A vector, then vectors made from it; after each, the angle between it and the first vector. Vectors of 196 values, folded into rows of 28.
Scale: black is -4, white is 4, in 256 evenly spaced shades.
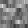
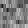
nearly opposite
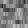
nearly opposite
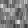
nearly parallel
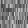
partly opposed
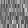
orthogonal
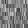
partly aligned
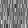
orthogonal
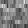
nearly parallel
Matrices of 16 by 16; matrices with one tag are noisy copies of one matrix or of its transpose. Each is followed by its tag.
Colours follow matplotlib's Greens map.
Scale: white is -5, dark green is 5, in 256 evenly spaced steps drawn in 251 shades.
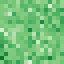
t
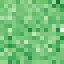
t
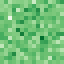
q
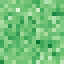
q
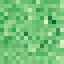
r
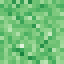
r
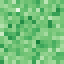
q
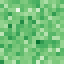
q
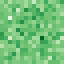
q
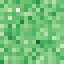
q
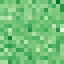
t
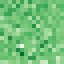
r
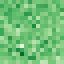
r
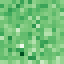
r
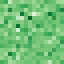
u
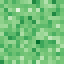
q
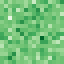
q
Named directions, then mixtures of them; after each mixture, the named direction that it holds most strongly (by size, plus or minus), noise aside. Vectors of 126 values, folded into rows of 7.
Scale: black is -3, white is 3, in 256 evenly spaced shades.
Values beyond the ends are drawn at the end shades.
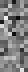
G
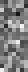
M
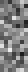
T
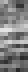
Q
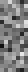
T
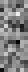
M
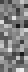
T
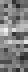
Q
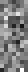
M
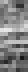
Q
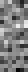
T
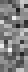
T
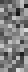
T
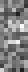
M
